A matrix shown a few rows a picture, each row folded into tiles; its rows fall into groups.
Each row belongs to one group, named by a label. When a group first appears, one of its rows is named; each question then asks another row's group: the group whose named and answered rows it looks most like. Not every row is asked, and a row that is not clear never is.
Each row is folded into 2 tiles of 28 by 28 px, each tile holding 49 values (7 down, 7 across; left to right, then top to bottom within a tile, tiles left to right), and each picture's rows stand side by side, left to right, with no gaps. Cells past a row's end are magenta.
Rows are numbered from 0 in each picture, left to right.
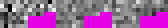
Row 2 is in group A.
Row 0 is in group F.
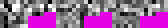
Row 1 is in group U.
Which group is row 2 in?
F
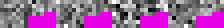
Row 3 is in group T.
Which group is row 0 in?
U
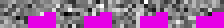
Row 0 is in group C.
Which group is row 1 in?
F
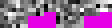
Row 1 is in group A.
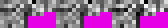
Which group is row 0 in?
U
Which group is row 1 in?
U
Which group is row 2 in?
U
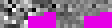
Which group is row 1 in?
F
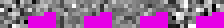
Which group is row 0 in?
C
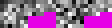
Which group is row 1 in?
C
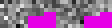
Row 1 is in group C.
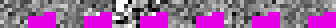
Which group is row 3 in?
C
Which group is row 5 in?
T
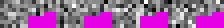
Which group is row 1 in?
F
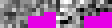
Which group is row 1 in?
A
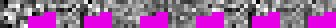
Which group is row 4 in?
U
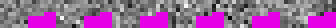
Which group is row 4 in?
T
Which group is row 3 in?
F
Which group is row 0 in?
C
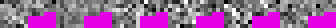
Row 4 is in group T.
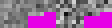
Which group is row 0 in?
A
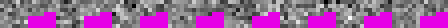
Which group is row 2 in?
T
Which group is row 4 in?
C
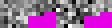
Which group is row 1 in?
C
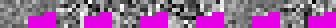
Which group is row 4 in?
A
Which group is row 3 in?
C
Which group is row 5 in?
U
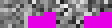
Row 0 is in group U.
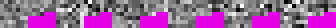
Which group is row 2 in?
C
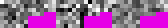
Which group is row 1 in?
U
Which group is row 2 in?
T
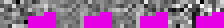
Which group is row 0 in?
C
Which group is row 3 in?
U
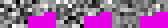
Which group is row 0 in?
C
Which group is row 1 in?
T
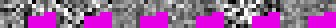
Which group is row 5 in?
A
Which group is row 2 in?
U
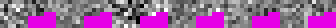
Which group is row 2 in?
C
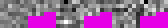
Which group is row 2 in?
U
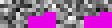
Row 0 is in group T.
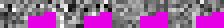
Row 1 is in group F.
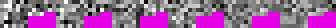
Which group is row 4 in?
T
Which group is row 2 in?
U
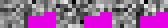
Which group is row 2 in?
U
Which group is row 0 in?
U
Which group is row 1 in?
C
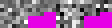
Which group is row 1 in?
A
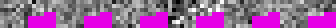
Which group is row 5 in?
A
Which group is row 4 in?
C
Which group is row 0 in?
U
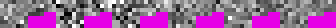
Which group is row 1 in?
T
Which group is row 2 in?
T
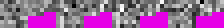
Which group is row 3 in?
U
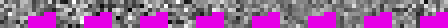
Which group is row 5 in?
T
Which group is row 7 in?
U
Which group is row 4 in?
T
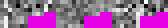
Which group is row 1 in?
C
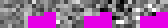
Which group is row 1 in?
A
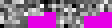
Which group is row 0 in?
A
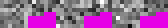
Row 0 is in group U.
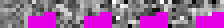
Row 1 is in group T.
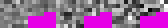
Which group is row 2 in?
T
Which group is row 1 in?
F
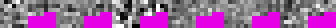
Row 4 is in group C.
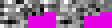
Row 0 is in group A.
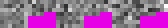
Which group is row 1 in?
F
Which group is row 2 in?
T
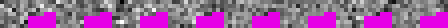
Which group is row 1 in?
T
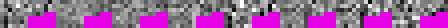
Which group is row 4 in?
F
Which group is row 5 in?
U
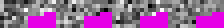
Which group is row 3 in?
C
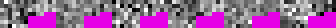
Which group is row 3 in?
C
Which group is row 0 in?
C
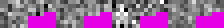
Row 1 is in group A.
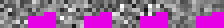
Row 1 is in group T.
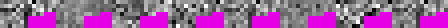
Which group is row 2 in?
C
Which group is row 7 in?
U
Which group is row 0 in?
U
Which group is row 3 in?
F
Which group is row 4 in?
U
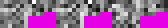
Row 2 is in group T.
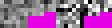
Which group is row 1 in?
U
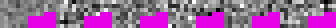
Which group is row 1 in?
A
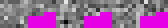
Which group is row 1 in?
A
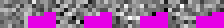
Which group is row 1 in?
C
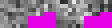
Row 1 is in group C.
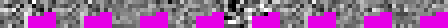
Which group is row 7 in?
F
